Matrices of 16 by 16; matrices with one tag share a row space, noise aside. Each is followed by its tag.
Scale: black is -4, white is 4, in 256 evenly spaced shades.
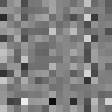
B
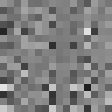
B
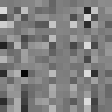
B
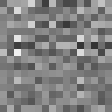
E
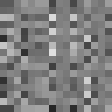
B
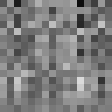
E
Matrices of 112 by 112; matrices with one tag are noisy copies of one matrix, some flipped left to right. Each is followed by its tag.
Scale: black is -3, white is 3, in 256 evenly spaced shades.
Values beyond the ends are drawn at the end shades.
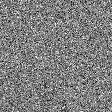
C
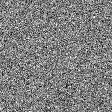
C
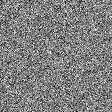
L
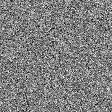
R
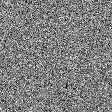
C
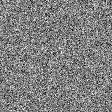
L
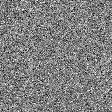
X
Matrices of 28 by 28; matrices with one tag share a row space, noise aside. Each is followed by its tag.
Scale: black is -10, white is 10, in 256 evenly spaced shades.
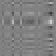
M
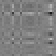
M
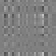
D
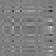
M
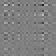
D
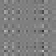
D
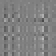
D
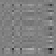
M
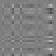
M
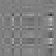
M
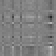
M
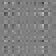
D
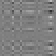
M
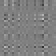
D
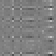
M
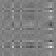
M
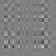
D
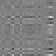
M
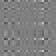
D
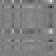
M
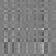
D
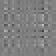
D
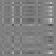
M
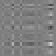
M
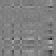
M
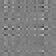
D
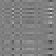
M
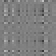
D
